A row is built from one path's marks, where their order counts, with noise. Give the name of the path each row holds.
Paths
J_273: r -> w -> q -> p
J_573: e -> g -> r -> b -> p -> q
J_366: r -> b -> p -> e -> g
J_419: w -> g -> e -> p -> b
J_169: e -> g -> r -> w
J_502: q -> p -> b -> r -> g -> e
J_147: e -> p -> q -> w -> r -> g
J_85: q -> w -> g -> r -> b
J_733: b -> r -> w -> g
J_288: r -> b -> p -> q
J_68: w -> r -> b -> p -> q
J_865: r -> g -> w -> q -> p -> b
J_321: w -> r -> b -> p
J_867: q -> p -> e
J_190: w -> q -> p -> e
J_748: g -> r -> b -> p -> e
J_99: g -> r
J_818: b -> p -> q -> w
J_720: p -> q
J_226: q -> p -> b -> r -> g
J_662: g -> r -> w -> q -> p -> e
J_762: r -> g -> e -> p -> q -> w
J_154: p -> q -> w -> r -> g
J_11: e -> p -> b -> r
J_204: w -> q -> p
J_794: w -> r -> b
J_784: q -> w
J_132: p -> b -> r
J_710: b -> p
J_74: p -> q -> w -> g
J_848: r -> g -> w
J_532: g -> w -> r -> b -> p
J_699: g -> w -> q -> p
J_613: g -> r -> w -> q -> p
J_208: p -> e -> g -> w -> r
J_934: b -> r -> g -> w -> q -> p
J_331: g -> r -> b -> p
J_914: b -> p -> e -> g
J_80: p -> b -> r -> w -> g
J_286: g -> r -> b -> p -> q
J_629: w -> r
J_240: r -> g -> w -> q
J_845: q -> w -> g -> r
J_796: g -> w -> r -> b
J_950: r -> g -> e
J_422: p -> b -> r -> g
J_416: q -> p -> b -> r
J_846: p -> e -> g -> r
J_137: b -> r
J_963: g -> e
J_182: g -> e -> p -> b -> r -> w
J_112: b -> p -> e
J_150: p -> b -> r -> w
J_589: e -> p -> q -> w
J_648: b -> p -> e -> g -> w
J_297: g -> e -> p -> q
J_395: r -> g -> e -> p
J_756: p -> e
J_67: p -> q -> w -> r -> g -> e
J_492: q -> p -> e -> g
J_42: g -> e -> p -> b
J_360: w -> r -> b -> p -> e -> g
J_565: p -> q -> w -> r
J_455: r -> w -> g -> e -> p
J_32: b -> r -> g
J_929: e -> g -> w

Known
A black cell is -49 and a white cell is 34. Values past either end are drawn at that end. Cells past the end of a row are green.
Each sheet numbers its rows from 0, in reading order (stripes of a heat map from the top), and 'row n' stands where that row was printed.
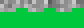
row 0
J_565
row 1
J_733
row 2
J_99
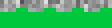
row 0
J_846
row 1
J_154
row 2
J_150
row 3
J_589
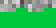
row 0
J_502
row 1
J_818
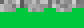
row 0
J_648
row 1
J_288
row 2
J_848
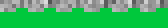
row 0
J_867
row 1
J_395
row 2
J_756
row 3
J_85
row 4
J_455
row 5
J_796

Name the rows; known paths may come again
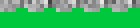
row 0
J_288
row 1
J_360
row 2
J_492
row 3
J_147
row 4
J_455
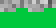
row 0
J_867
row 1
J_573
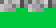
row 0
J_419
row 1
J_648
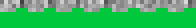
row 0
J_748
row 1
J_950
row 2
J_416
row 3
J_422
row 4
J_273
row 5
J_629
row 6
J_80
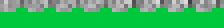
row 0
J_137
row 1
J_963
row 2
J_756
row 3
J_710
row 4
J_914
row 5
J_395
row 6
J_366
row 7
J_85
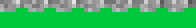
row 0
J_74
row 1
J_845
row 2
J_154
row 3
J_99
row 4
J_848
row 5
J_796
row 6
J_32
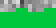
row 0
J_502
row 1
J_204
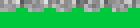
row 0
J_226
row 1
J_613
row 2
J_733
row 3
J_169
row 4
J_297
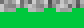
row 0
J_762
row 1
J_182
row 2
J_112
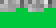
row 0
J_321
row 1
J_67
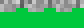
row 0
J_865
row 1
J_150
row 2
J_68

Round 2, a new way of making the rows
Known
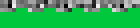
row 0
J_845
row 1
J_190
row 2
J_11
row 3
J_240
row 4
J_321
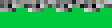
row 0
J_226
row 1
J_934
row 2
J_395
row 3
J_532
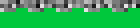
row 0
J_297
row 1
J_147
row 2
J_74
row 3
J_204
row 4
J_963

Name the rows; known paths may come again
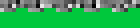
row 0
J_662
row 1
J_733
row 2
J_963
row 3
J_845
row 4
J_112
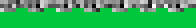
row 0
J_297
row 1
J_137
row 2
J_273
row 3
J_11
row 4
J_150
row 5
J_784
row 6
J_532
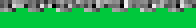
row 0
J_32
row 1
J_950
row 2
J_573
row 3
J_416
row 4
J_629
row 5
J_648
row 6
J_99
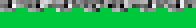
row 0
J_848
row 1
J_794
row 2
J_762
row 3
J_748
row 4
J_132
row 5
J_240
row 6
J_565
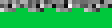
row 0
J_934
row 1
J_846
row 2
J_169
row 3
J_395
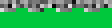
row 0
J_613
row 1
J_914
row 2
J_190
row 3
J_288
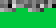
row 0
J_154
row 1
J_502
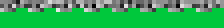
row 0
J_756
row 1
J_419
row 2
J_204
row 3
J_321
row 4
J_67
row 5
J_226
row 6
J_80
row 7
J_286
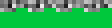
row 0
J_147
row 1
J_589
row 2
J_74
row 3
J_720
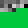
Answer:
J_366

